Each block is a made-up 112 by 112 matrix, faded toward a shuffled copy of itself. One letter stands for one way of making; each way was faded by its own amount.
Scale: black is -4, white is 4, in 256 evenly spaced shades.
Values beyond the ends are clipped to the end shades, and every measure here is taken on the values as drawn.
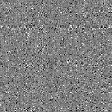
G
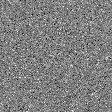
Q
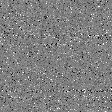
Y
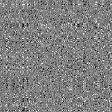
G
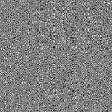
G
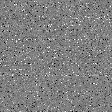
Y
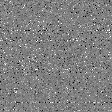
Y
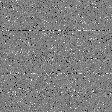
Y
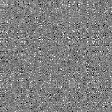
G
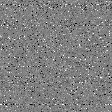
Y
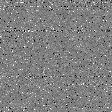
Y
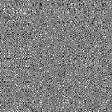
G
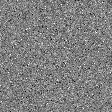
Q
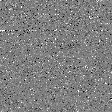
Y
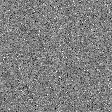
Q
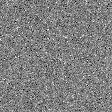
Q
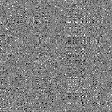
G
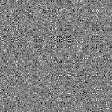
G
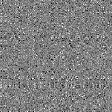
G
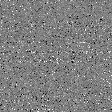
Y
